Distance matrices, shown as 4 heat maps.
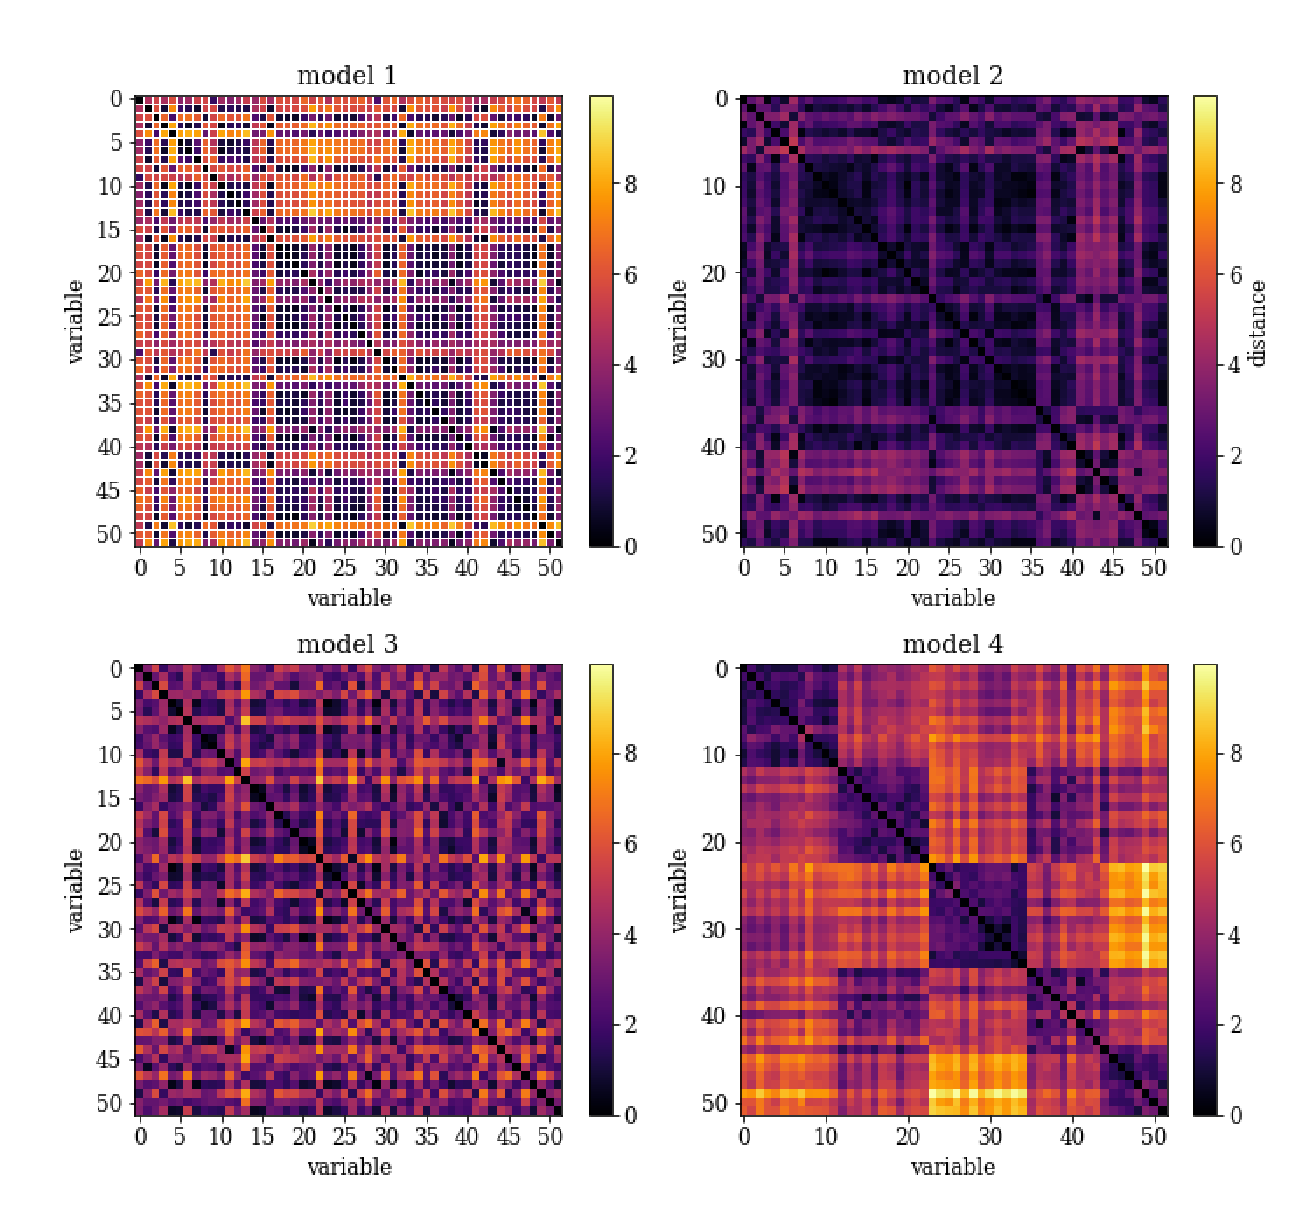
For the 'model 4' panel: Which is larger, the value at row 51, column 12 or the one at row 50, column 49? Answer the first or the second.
the first
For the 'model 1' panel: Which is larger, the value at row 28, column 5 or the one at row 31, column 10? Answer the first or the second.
the second
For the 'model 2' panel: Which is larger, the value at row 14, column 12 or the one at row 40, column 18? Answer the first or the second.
the second
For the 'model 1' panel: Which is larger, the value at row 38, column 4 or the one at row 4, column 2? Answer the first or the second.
the second
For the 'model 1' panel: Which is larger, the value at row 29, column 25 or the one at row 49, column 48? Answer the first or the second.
the second
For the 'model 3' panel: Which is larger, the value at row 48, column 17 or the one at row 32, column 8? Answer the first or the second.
the second
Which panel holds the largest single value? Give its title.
model 4
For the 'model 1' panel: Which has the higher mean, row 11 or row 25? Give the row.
11
